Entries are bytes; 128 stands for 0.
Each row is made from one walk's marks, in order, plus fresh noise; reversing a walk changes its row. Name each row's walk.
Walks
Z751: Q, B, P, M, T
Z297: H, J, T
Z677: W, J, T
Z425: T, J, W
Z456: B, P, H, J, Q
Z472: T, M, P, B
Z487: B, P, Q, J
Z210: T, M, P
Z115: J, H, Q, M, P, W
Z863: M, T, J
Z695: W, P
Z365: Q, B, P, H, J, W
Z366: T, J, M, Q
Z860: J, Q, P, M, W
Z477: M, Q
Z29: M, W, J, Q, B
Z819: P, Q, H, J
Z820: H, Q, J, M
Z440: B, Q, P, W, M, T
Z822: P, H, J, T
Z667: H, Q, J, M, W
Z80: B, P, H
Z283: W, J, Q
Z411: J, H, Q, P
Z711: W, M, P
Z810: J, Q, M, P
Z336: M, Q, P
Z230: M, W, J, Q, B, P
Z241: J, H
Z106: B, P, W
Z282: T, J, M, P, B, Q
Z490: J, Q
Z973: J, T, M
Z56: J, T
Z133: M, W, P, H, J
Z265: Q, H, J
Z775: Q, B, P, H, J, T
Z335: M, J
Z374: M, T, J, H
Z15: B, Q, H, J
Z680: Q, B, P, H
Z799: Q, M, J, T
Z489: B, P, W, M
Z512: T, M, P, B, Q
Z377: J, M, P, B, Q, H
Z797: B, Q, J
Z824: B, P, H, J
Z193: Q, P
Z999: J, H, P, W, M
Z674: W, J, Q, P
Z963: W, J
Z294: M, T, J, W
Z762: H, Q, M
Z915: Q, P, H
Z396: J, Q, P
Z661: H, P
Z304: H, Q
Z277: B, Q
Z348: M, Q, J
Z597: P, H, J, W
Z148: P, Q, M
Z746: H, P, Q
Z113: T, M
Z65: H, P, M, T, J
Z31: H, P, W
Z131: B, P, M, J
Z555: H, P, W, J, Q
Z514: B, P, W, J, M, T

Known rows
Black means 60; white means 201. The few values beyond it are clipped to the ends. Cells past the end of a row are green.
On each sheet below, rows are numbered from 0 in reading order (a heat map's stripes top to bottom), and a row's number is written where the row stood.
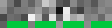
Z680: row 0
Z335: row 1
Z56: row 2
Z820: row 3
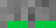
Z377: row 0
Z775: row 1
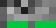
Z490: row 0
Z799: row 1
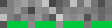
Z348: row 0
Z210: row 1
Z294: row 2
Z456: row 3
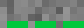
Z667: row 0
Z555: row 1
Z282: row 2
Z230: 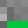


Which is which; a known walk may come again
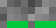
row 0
Z775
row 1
Z799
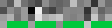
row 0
Z374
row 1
Z56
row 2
Z294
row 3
Z297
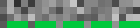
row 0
Z396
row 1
Z348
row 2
Z210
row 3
Z555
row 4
Z963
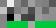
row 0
Z695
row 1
Z822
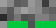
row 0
Z746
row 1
Z487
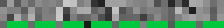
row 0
Z674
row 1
Z230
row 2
Z711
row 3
Z277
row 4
Z489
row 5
Z819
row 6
Z490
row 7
Z131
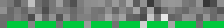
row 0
Z365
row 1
Z824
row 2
Z456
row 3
Z999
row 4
Z472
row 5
Z241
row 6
Z597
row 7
Z15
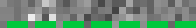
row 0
Z377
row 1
Z335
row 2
Z820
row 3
Z680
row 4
Z425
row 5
Z667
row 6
Z860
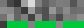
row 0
Z797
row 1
Z80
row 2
Z411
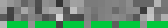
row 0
Z31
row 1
Z762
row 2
Z477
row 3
Z115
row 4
Z512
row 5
Z973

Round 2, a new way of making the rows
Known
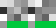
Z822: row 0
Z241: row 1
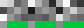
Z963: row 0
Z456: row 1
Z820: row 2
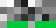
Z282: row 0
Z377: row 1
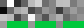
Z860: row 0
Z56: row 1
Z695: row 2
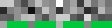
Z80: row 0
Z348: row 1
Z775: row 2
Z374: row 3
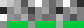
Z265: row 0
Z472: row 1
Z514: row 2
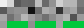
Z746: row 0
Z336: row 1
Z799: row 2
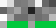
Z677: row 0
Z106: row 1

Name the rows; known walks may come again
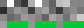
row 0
Z489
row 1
Z113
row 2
Z193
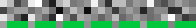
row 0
Z674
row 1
Z282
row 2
Z597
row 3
Z797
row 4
Z695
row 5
Z106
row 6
Z294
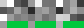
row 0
Z425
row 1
Z210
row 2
Z775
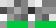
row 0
Z963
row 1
Z241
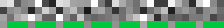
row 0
Z661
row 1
Z667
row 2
Z822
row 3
Z131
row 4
Z915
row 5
Z115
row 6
Z456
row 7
Z512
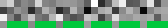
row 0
Z56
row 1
Z477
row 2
Z863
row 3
Z860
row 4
Z304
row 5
Z396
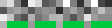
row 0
Z751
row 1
Z746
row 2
Z514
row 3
Z762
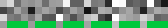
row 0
Z335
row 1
Z711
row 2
Z973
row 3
Z365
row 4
Z297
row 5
Z440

